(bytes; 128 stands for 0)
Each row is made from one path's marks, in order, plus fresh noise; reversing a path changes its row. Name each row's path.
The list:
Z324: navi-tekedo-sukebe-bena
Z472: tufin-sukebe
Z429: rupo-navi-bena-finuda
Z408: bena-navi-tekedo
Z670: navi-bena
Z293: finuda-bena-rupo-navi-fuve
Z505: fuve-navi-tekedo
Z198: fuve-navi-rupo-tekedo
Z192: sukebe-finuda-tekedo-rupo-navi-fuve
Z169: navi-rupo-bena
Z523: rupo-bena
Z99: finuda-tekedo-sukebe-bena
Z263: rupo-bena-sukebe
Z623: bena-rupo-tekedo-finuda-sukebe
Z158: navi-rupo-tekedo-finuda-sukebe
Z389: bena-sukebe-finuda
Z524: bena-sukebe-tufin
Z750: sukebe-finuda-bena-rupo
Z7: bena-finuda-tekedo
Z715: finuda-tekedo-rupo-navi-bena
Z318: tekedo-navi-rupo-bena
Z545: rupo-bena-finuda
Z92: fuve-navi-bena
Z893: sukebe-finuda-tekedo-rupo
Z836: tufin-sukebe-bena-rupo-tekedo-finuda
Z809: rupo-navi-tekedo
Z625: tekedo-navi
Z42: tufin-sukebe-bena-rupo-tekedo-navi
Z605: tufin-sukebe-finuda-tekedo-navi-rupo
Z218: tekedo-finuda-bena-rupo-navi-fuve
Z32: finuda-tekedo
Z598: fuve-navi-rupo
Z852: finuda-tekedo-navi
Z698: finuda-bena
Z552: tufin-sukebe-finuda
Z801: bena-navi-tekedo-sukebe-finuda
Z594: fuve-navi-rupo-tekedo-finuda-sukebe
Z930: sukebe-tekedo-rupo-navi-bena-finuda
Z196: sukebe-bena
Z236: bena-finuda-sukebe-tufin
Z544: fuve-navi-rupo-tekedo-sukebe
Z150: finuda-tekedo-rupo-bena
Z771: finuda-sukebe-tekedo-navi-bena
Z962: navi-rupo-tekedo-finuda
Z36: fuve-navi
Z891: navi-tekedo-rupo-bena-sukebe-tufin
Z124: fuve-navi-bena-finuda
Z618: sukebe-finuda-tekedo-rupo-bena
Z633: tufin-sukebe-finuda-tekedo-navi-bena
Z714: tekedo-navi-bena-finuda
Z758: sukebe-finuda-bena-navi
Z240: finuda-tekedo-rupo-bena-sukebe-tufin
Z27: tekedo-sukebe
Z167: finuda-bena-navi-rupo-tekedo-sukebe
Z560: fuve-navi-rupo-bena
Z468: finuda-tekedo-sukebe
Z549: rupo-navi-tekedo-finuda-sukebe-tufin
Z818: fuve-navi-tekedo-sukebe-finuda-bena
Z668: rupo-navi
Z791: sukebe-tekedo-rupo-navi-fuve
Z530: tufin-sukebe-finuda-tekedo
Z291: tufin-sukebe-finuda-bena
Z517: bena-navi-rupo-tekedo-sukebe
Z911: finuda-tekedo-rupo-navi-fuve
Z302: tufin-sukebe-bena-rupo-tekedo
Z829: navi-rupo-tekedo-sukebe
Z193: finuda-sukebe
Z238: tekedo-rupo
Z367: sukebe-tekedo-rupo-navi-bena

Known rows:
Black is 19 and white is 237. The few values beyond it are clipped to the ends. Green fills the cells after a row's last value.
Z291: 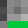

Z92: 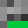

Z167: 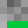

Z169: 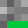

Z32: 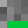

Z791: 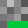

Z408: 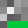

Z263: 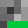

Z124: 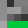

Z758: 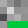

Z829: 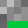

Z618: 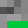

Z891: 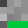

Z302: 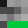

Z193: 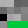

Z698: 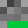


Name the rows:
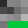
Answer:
Z836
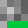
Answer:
Z852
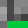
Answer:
Z560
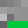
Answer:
Z517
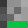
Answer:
Z524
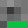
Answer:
Z238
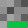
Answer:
Z192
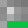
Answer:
Z771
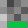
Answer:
Z715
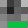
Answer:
Z545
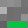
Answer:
Z809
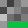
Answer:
Z7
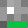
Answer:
Z324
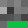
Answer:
Z598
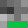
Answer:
Z240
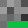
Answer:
Z544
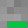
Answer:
Z930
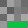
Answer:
Z549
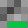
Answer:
Z750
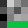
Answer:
Z472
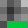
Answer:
Z523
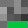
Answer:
Z198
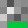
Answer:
Z714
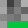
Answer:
Z429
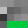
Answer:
Z668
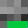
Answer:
Z36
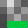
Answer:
Z27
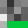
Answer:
Z218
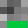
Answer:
Z623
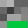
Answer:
Z893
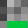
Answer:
Z530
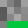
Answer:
Z389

